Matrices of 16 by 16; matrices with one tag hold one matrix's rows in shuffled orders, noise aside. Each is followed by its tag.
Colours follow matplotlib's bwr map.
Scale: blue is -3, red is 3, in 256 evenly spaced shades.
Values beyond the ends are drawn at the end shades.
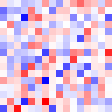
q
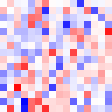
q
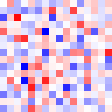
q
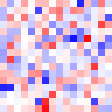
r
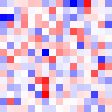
r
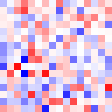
q
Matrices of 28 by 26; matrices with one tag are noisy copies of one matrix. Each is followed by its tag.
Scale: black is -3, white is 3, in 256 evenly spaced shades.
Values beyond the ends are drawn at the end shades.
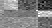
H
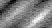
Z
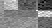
H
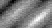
Z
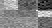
H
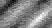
Z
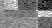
H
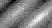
Z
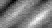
Z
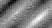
Z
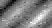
Z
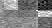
H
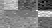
H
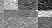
H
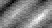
Z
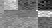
H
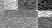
H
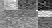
H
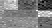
H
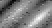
Z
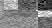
H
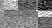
H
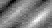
Z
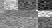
H
